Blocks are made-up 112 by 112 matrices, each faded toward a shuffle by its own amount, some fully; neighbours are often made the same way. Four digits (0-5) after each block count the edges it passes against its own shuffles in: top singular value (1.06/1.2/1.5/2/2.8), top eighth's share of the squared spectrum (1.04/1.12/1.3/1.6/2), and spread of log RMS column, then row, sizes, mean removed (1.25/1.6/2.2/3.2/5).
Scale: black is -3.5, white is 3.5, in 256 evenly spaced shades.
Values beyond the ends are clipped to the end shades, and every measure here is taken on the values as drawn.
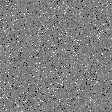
2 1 0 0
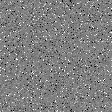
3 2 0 0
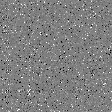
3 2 0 0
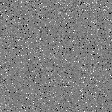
3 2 1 1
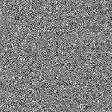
4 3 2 2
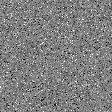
2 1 0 0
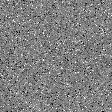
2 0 0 0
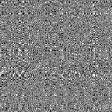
5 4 3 3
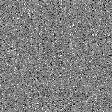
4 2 1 1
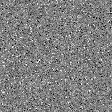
3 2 0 0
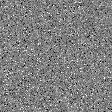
2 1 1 0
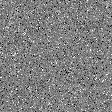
1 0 0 0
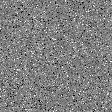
0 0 0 0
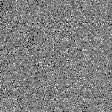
4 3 1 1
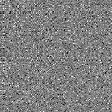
4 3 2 2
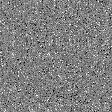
3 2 0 0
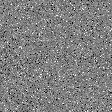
2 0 0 0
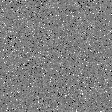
1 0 0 0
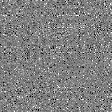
4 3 2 2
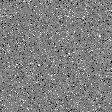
1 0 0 0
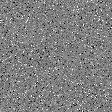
2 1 0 0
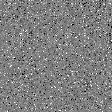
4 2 1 1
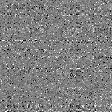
4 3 1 2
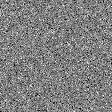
0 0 0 0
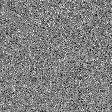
0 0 0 0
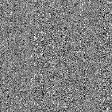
1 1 3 0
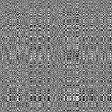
5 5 4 4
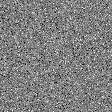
1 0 0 0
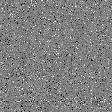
2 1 0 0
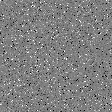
0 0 0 0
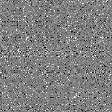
4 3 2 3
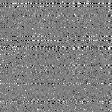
5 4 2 3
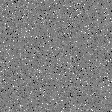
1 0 0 0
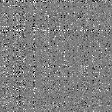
2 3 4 3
